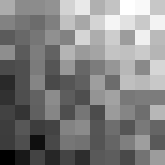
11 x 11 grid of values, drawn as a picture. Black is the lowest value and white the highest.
There is an overall slope up to the top right. The halves do not mirror each other. The ninth with the lowest average is the bottom left. The top right is the ninth with the highest average.
